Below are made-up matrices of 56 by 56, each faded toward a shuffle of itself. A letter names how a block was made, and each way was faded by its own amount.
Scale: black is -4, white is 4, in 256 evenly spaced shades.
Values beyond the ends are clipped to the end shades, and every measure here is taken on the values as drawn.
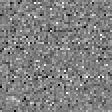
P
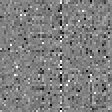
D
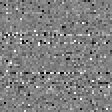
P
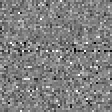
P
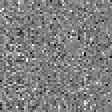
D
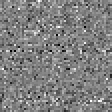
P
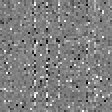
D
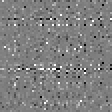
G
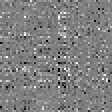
G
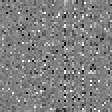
D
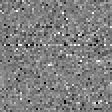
P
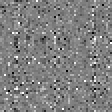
D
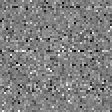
P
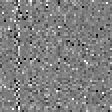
D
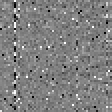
D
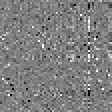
D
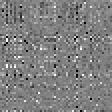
G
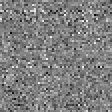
P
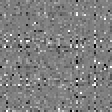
G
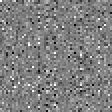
D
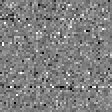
P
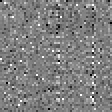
D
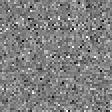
P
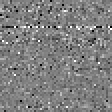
P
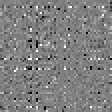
G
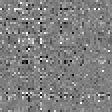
G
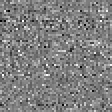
P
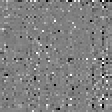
G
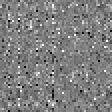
D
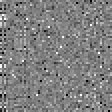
D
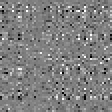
G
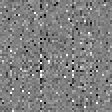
D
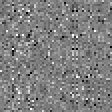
D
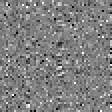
D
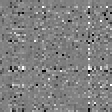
G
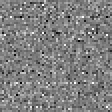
P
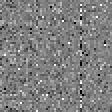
D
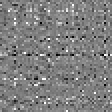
G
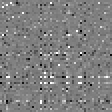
G
